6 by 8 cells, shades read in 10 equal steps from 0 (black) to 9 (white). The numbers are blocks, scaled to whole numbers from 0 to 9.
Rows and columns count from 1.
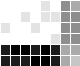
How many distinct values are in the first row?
4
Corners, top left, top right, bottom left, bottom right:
9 6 1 7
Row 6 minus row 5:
0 1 1 -1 0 0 0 1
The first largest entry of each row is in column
1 1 2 1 7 8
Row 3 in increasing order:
5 5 8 8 9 9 9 9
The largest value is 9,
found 17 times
